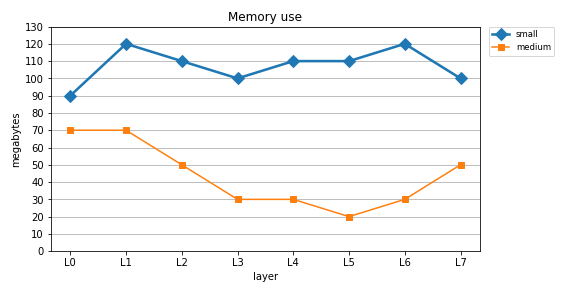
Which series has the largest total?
small
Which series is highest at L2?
small
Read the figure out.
Title: Memory use
x-axis: layer, ticks L0 L1 L2 L3 L4 L5 L6 L7
y-axis: megabytes, ticks 0 10 20 30 40 50 60 70 80 90 100 110 120 130
Legend: small, medium
Values:
small: 90 120 110 100 110 110 120 100
medium: 70 70 50 30 30 20 30 50
